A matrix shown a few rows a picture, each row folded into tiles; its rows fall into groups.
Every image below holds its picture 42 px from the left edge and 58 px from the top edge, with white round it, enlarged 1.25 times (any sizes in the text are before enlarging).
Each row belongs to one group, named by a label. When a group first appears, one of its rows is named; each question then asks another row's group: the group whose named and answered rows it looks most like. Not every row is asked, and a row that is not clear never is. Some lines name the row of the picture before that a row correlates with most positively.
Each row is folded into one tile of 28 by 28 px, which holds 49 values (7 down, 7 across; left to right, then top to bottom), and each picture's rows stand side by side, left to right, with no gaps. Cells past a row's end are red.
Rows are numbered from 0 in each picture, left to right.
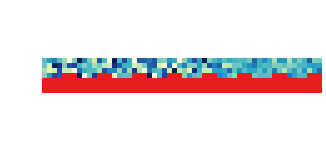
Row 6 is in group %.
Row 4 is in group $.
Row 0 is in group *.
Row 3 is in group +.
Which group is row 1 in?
+
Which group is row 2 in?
%
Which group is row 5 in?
$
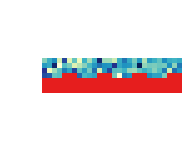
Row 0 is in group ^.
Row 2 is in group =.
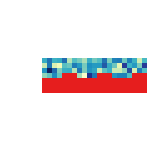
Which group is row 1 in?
=
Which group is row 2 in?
*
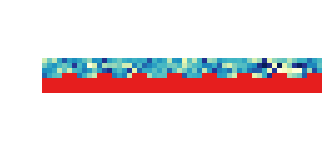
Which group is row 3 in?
%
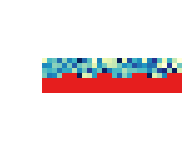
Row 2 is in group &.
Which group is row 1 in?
+
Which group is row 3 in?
+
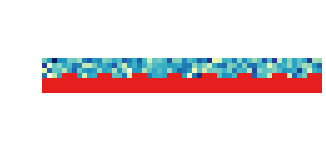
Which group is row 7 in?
$
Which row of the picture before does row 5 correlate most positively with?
0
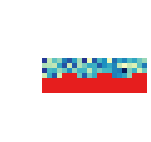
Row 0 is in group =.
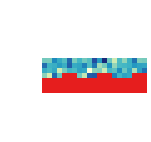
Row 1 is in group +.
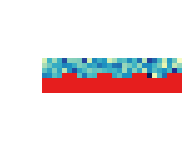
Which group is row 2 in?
+
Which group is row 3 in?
+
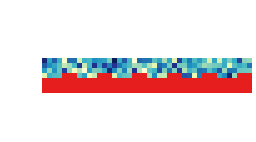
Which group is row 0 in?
%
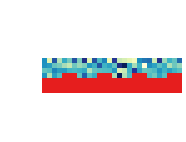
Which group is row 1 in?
&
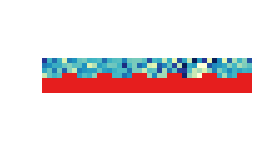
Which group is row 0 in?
%
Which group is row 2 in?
*
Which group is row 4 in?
^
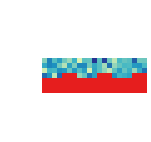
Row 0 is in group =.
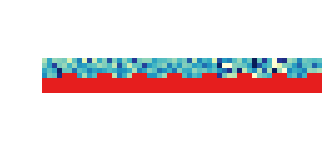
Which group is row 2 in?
$
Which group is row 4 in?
&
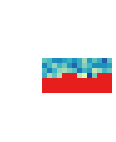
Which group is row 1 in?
=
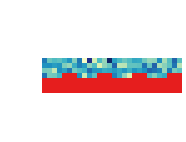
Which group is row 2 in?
$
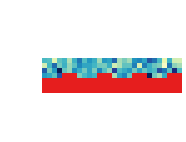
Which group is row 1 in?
%
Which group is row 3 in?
+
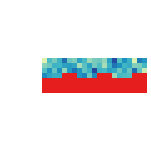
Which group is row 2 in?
%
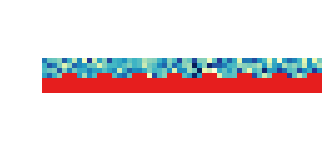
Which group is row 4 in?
*
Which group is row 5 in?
%
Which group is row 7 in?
+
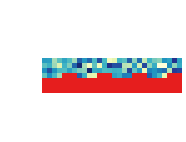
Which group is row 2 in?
+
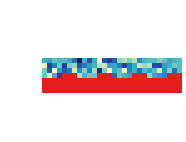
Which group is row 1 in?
%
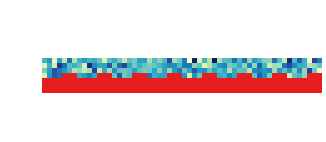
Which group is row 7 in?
%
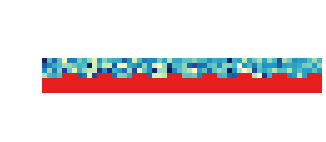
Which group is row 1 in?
^
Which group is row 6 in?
=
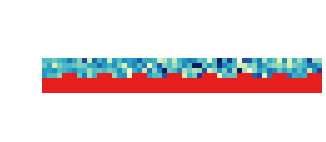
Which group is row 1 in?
&
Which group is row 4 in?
*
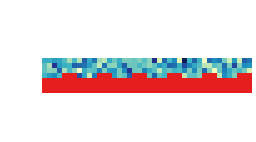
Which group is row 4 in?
%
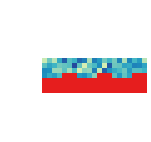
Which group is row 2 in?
&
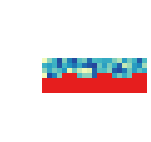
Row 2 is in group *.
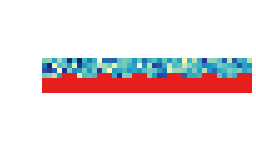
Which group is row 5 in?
&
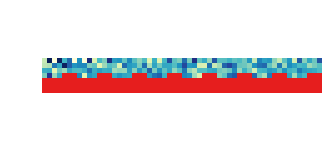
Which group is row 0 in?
&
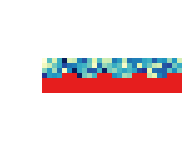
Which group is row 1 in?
+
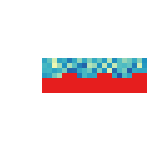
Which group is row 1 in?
+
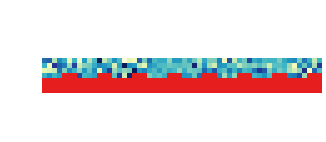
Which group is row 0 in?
*
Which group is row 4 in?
^
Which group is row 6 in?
$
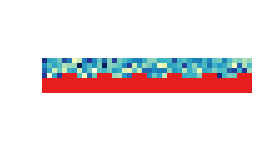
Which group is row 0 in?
+
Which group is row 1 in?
=
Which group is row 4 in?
=
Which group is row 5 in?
+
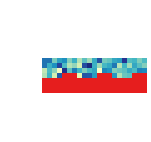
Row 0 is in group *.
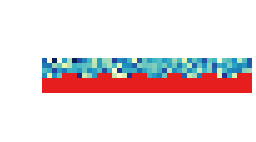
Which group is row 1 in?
+
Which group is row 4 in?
^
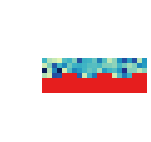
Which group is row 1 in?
+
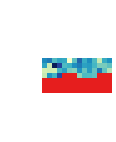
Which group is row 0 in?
*
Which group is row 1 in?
%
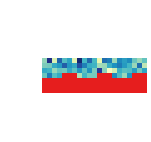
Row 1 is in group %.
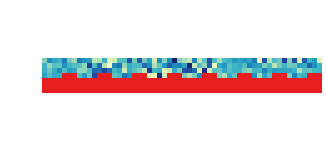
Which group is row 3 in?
=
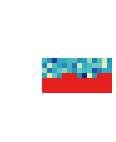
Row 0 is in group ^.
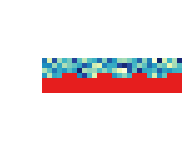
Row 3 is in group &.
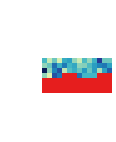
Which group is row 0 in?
=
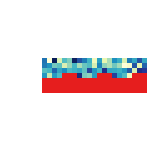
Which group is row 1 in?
+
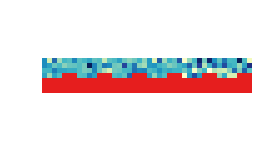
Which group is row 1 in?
*
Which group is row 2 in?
^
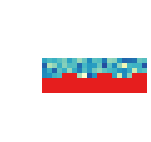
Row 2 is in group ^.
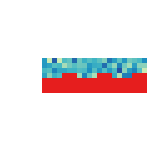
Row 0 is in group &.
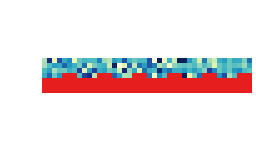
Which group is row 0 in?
&
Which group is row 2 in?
$
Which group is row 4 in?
+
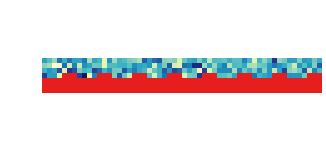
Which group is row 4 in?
*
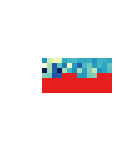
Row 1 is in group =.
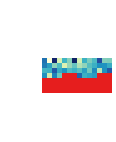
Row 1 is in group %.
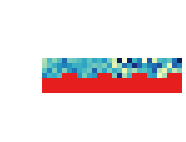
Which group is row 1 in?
+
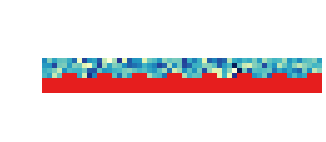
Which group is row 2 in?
&
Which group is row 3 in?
*
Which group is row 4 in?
%
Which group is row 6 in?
^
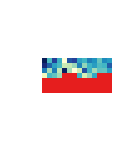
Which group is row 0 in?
%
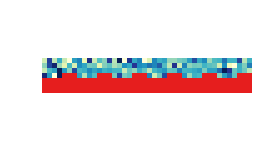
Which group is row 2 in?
&
